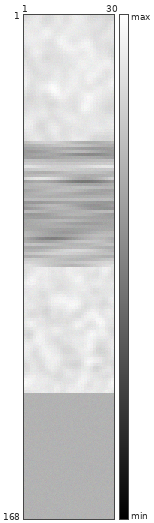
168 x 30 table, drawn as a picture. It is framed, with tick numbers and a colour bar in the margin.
The table splits into 4 rows of 1 panel. Panel 1,1: very high, blotchy, faint in contrast. Panel 2,1: high, streaked across. Panel 3,1: very high, blotchy, faint in contrast. Panel 4,1: high, flat.
